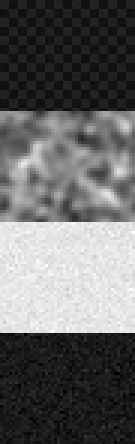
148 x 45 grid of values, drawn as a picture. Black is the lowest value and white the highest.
The table splits into 4 rows of 1 panel. Panel 1,1: very low, checkered, faint in contrast. Panel 2,1: middling, blotchy, strong in contrast. Panel 3,1: very high, fine-grained, faint in contrast. Panel 4,1: very low, fine-grained, faint in contrast.
